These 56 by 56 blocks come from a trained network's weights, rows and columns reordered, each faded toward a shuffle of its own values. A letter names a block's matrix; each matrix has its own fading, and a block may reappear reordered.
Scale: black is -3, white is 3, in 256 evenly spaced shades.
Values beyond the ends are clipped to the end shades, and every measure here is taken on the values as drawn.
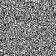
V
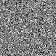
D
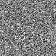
D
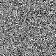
D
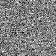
D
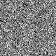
V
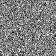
V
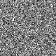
D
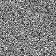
D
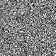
D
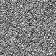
D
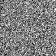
D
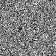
V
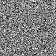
D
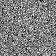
V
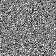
D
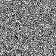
V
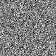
D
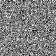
V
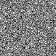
V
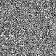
D
